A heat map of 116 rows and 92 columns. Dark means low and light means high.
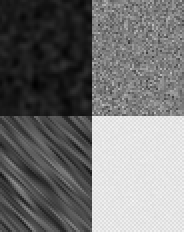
The table splits into 2 rows of 2 panels. Panel 1,1: very low, blotchy, faint in contrast. Panel 1,2: middling, fine-grained. Panel 2,1: low, slanting down to the right. Panel 2,2: very high, checkered, faint in contrast.
